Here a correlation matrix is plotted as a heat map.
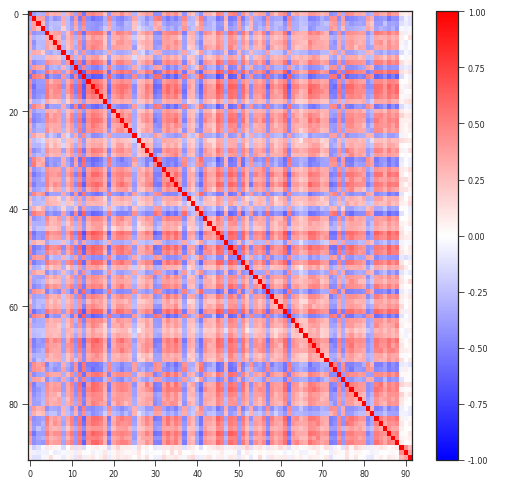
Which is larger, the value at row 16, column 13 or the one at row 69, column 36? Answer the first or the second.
the second
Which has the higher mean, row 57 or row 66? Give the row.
66
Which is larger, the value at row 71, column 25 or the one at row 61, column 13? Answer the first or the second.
the first
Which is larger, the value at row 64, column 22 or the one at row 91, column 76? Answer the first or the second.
the first
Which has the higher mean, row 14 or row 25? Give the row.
14
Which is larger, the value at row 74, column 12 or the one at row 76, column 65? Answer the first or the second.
the first
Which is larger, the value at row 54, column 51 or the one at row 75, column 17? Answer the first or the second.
the first
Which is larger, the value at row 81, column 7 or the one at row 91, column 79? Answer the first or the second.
the second
